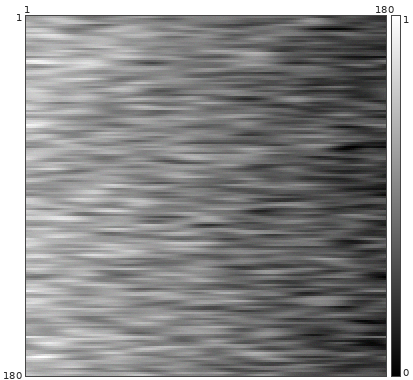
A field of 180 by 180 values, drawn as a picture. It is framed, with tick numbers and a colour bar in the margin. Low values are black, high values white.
Streaks run across, left to right. Overall the values sit about 50% of the way up the scale. Values rise toward the left.
